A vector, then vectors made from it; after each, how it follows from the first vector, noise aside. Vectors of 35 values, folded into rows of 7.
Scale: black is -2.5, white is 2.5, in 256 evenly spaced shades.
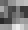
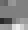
partly zeroed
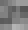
shrunk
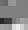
partly zeroed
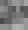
shrunk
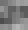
shrunk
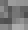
shrunk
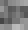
shrunk
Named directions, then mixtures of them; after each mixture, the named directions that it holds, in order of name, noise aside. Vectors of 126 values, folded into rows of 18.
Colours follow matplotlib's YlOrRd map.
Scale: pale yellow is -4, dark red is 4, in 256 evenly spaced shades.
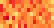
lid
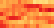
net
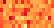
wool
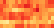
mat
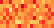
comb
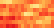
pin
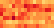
lid, mat, net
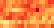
mat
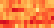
mat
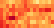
net, pin, wool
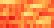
pin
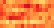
mat, net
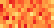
lid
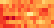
lid, net, pin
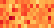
comb, net, wool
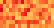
comb, lid, wool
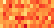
wool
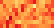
comb, lid, pin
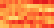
net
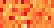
wool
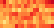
lid, mat, net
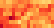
net, pin, wool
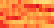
net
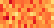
lid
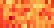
pin, wool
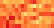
comb, pin
